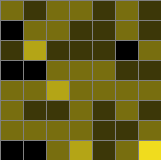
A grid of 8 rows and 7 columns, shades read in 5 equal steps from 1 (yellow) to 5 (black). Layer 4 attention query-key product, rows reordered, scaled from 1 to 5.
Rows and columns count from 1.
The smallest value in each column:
3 2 2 2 3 3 1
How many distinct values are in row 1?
2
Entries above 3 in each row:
3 4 5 4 0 4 2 3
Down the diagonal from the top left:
3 3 4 3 3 3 3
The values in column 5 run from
3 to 4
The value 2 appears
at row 3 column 2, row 5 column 3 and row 8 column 4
